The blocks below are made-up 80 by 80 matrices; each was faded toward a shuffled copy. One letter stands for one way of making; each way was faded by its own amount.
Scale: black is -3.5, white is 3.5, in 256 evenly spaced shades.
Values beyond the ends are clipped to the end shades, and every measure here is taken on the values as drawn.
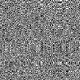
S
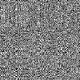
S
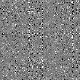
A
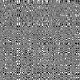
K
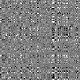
K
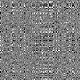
K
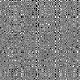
K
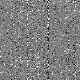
A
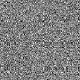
S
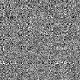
S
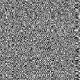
S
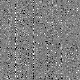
A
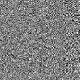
S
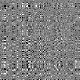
K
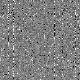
A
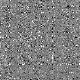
A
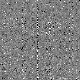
A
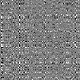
K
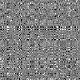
K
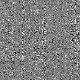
A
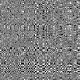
K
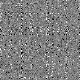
A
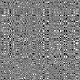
K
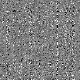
A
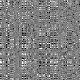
K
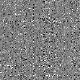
A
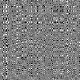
K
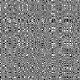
K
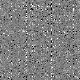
A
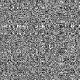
S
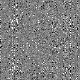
A
